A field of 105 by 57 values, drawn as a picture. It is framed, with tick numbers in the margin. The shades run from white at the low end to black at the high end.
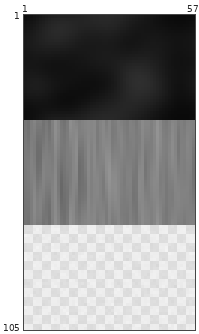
The table splits into 3 rows of 1 panel. Panel 1,1: very high, smooth, faint in contrast. Panel 2,1: middling, streaked downward, faint in contrast. Panel 3,1: very low, checkered, faint in contrast.
